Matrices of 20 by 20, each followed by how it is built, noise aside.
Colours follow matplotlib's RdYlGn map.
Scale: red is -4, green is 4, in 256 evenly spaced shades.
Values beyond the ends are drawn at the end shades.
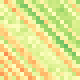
Toeplitz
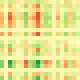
low rank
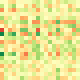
low rank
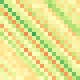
Toeplitz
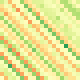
Toeplitz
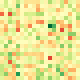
low rank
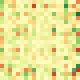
low rank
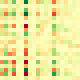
low rank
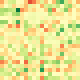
low rank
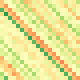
Toeplitz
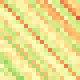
Toeplitz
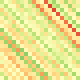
Toeplitz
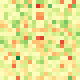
low rank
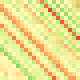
Toeplitz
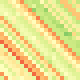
Toeplitz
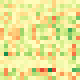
low rank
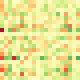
low rank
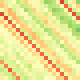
Toeplitz
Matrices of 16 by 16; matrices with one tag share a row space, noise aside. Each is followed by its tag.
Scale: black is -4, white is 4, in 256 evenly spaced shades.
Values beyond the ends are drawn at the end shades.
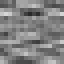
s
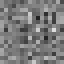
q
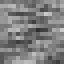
s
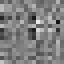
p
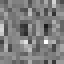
q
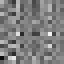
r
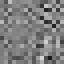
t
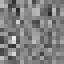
r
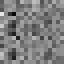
r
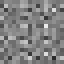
q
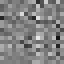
p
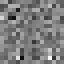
r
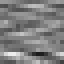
s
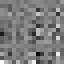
p
